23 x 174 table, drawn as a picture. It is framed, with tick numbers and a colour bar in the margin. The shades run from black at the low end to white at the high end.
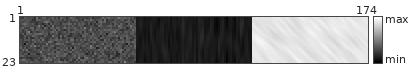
The table splits into one row of 3 panels. Panel 1,1: low, fine-grained. Panel 1,2: very low, streaked downward, faint in contrast. Panel 1,3: very high, slanting down to the right, faint in contrast.
